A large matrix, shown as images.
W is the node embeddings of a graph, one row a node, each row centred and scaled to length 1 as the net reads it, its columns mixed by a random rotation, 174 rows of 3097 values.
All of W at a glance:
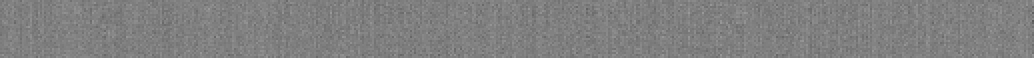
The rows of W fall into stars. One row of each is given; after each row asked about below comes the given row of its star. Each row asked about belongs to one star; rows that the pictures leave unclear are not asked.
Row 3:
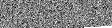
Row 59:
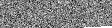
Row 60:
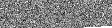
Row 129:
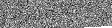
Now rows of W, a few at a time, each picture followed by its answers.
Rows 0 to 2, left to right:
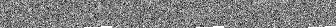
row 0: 60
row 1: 129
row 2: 129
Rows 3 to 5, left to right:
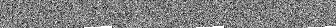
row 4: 59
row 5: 59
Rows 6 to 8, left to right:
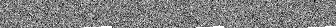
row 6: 60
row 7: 59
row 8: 129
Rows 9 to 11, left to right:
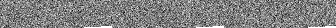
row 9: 59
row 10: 3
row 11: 60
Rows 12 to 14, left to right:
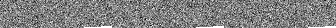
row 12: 3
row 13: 129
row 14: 59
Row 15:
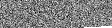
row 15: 3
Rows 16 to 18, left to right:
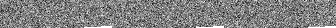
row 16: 3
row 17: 3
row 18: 129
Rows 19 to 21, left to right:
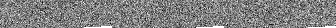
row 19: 60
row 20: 129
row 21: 60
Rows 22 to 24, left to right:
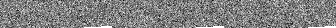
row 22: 59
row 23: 59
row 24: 3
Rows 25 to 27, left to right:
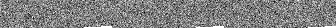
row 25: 129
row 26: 60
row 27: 3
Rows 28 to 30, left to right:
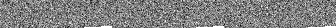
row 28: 129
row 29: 60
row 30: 60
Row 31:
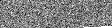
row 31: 59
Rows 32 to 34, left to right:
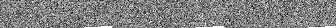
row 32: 59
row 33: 60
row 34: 60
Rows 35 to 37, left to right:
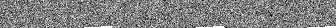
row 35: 129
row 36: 129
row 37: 60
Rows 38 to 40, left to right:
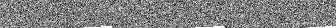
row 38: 129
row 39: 60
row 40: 60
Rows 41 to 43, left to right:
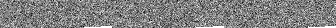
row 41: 129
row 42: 59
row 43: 129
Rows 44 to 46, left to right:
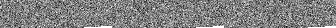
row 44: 129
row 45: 3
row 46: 3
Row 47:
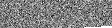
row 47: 60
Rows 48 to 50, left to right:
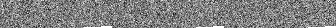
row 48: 60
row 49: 60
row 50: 59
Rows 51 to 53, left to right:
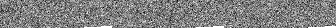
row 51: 3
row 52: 60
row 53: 129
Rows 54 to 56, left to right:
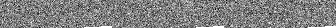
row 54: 60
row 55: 3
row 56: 60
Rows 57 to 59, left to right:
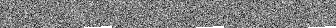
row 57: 3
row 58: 59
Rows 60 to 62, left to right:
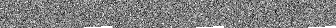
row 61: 60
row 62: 129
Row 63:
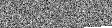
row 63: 60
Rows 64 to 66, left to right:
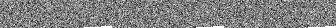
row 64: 3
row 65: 129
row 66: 129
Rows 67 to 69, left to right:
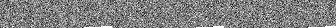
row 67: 129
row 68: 60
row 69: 129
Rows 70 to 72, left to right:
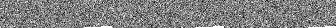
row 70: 60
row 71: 60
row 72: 59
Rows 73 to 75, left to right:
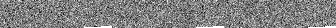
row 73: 3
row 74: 59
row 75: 60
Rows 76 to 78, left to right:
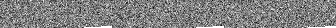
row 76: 129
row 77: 59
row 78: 59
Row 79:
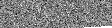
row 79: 59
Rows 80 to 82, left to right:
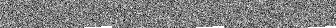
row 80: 3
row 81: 3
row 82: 60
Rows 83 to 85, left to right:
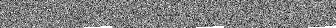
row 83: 59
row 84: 60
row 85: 3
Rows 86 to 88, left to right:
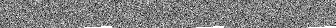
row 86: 60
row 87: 60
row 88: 59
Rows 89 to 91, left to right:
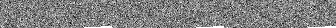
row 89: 59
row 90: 59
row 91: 59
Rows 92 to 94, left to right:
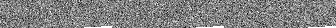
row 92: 129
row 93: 129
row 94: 3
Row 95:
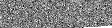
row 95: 3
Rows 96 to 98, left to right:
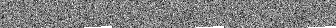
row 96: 3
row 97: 59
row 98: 59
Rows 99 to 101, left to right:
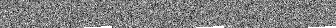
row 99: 59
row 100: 59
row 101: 129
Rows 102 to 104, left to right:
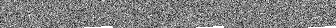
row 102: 59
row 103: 60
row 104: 3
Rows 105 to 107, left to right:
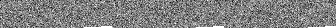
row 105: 59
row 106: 60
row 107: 129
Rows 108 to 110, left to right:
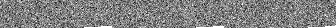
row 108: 3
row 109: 3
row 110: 3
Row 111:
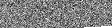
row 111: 129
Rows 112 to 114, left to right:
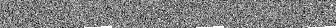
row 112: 3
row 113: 129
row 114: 59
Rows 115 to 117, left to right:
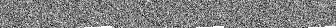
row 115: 59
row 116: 60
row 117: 3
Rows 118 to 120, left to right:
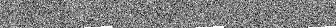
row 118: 3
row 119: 60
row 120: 3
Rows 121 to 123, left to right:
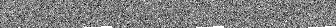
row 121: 59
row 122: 129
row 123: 129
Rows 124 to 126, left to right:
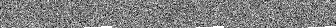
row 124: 59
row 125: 60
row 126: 59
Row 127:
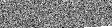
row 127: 3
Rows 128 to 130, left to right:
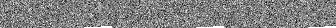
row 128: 60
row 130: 60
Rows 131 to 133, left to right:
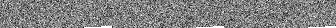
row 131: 3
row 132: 59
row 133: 60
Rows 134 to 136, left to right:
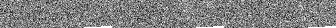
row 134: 129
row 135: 3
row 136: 3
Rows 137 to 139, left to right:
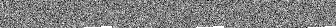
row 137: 60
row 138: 59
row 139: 129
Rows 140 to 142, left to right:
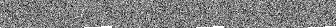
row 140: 3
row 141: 129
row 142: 60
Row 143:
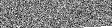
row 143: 59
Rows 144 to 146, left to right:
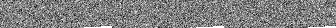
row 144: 60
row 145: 59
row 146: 60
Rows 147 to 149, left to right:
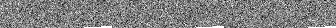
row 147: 60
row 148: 59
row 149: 59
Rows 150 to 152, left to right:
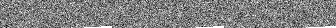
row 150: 59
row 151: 59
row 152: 59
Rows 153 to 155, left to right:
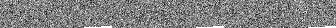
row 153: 129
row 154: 129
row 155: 3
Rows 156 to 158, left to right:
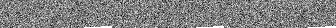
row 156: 59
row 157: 129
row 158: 59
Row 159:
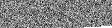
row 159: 60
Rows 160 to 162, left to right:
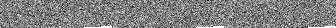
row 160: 60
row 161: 59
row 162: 129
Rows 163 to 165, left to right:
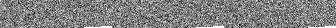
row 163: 129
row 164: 129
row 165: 3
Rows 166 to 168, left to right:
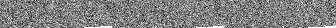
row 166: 3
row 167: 3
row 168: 3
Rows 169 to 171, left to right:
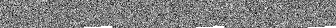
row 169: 129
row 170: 60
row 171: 60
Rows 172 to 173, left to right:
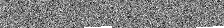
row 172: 129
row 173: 59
